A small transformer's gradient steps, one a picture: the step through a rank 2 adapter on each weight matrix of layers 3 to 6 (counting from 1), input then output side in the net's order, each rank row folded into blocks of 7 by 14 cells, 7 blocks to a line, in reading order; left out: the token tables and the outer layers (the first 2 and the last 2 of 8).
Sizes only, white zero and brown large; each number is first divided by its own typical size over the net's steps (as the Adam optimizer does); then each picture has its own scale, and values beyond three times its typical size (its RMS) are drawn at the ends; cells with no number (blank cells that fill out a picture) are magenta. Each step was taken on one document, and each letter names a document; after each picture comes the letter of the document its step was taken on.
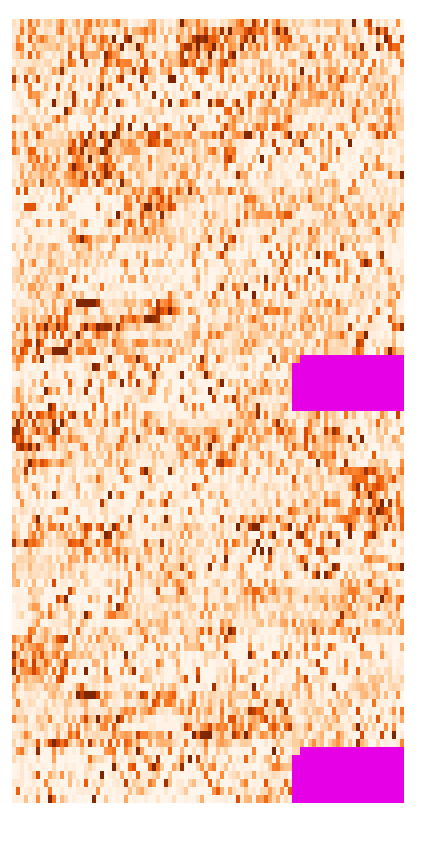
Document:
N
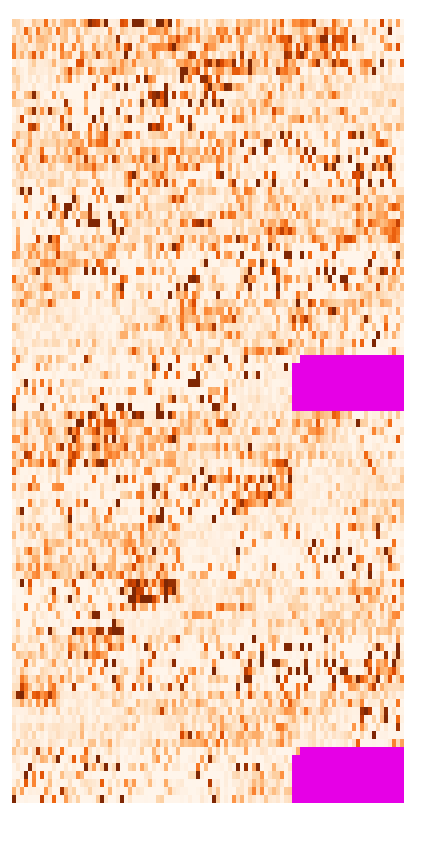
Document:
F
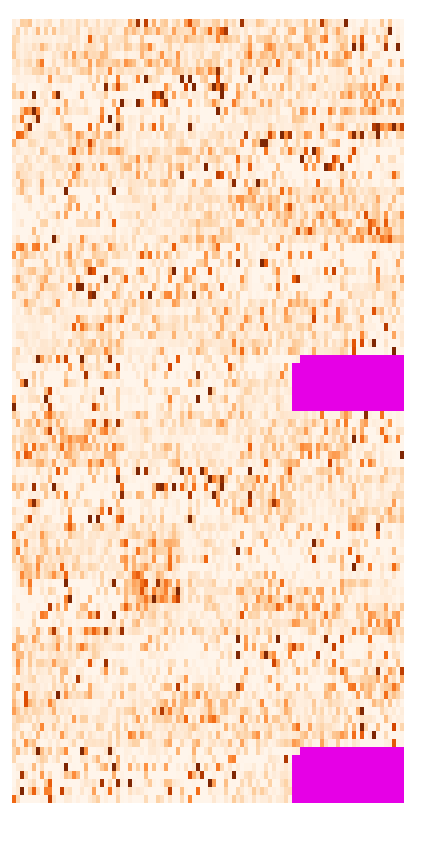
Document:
F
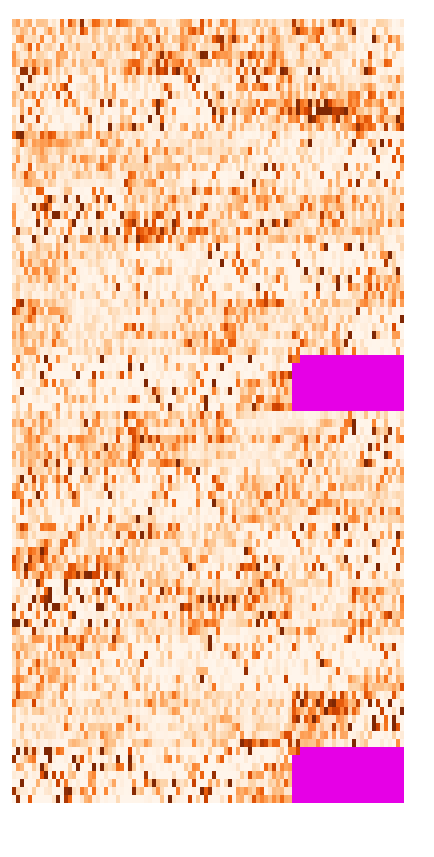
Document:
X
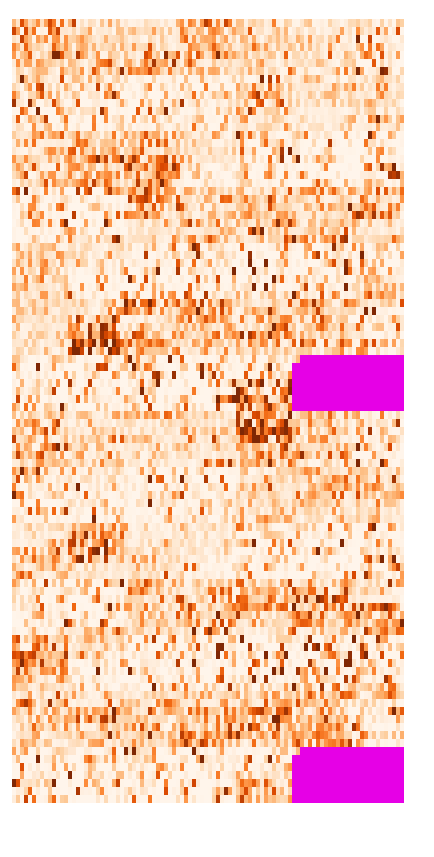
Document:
N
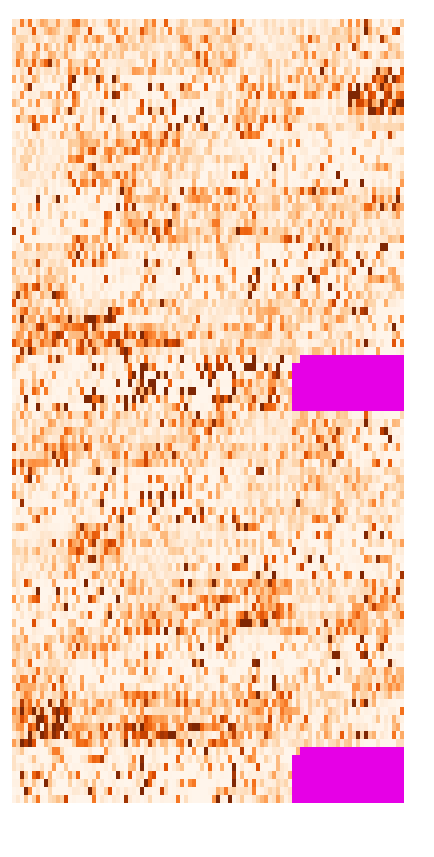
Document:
N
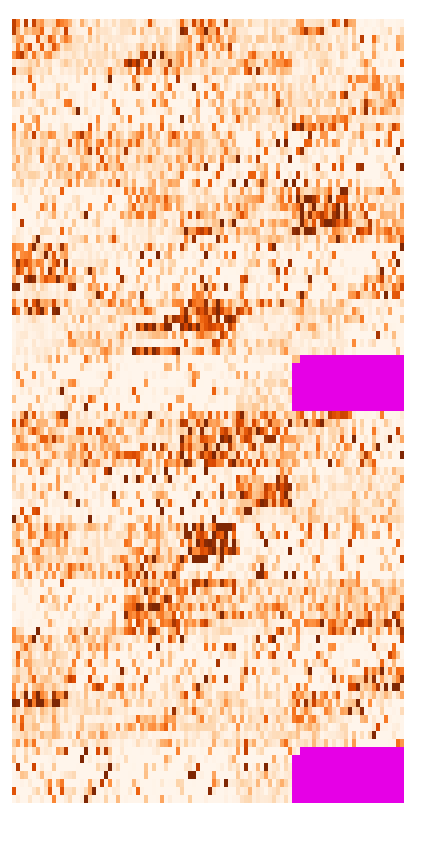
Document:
X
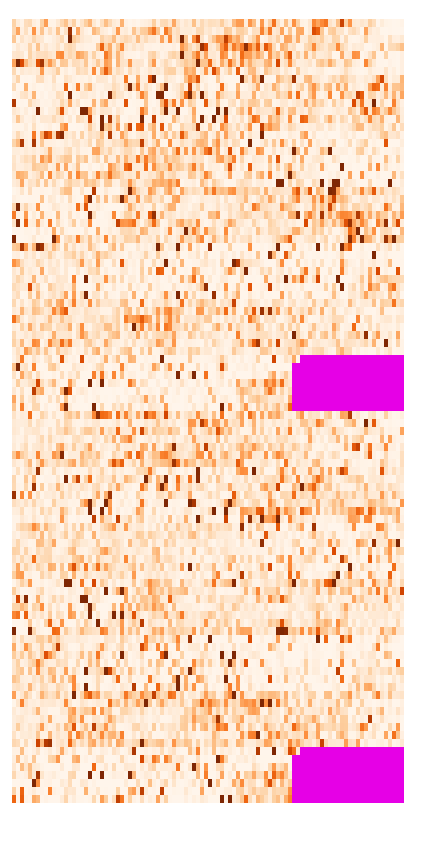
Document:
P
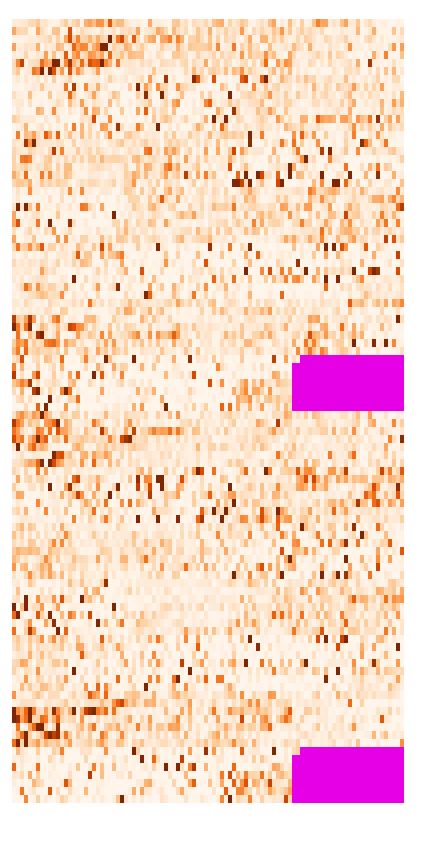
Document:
P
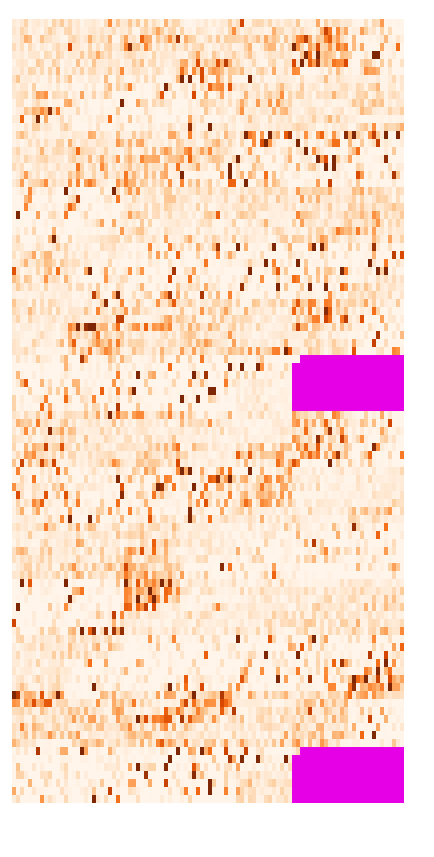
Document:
F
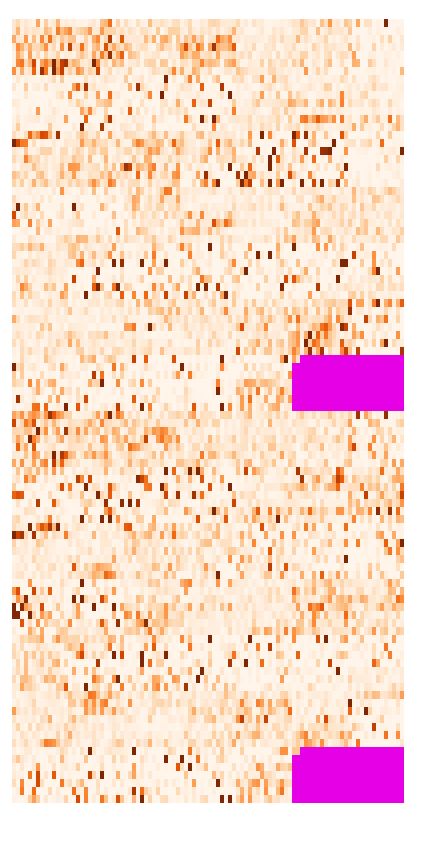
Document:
P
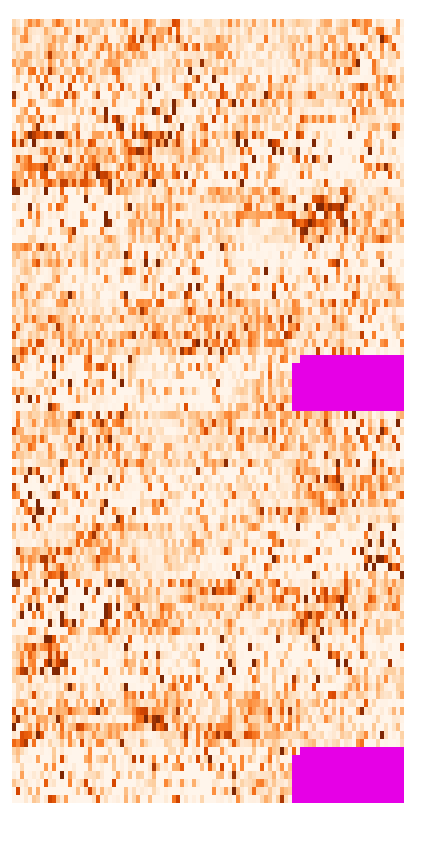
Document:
N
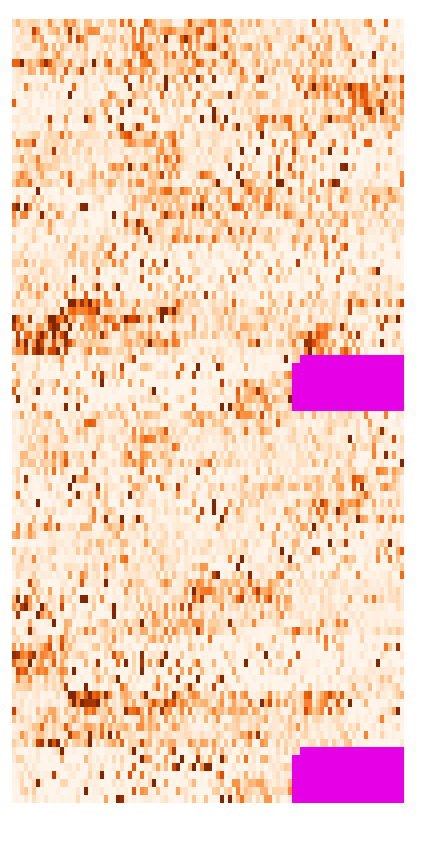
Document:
P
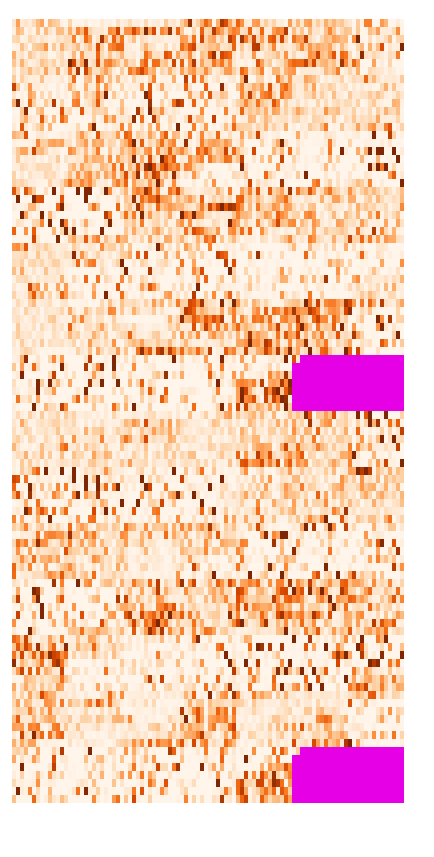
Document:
N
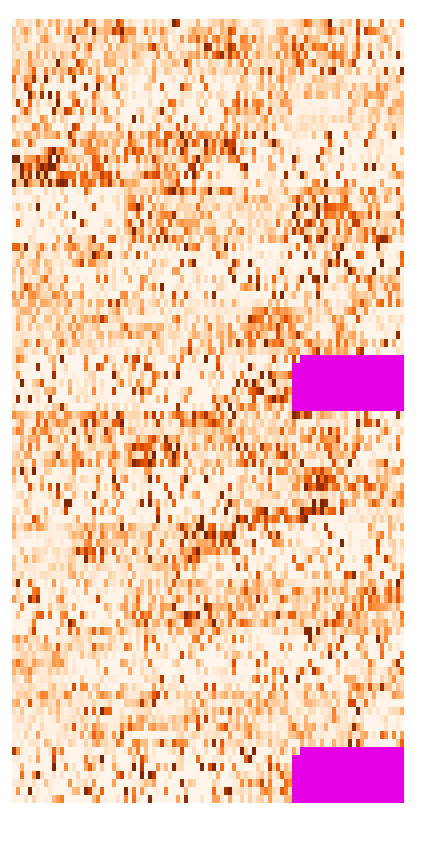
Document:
N
